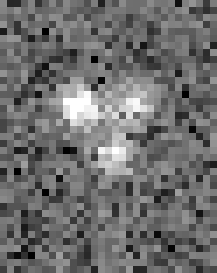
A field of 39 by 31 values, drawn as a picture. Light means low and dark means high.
The ninth with the lowest average is the centre. Overall the values sit about 60% of the way up the scale. No overall slope runs across the table. No regular stripes run through it. There are three dips. No seam splits the table. No single row or column stands out from its neighbours.
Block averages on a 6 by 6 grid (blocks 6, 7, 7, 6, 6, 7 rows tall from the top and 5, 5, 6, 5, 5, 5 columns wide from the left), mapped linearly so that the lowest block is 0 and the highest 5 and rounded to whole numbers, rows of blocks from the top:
444444 / 454444 / 430145 / 553244 / 454444 / 544454
